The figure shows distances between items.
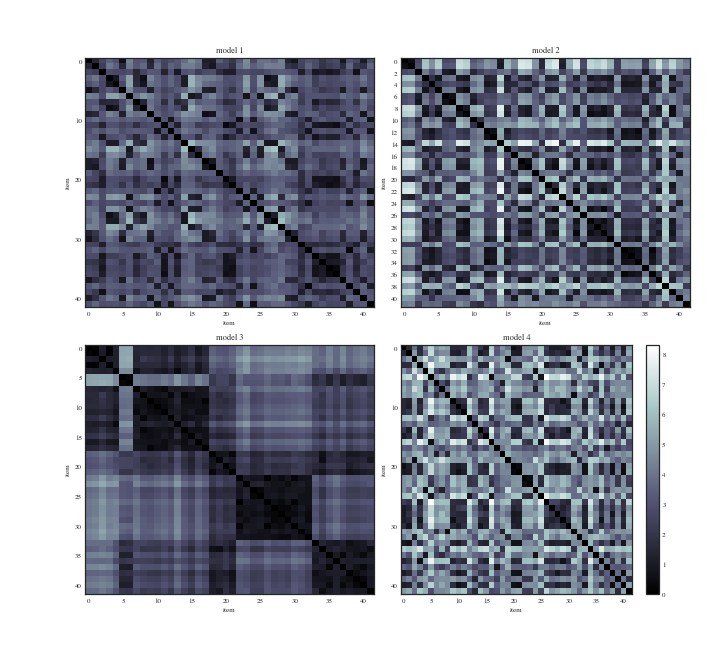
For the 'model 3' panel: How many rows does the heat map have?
42
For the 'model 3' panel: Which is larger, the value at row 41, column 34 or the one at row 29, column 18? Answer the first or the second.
the second
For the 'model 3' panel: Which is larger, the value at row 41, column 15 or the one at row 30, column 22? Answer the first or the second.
the first
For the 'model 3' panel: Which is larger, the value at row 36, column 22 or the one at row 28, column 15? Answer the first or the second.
the first
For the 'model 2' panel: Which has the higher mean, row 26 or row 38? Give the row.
38
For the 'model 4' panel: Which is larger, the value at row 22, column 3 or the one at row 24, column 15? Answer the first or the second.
the first
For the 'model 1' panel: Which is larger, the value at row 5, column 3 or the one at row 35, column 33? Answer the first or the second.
the first
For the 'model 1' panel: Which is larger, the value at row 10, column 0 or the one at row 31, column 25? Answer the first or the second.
the first
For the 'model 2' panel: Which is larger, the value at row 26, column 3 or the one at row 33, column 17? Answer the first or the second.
the first
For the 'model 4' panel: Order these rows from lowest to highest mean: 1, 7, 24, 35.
1, 35, 24, 7
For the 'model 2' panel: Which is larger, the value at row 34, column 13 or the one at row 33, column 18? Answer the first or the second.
the second
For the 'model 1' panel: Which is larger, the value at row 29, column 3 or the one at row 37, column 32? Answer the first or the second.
the first
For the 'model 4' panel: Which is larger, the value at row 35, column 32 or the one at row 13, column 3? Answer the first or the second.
the first
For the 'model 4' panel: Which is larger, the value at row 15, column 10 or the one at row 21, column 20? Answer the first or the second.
the first
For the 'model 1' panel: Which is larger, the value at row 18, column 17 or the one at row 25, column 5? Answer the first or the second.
the second
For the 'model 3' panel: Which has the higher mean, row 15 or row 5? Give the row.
5
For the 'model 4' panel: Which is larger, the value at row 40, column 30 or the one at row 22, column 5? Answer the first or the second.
the second
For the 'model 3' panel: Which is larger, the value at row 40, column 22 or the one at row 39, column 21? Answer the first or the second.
the first
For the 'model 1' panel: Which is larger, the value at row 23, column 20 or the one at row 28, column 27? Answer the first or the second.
the second
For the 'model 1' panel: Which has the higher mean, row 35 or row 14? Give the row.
14
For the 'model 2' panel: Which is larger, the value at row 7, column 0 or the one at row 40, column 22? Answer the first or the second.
the second
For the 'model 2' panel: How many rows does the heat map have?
42
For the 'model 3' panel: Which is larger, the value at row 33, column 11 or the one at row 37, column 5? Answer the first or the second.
the first
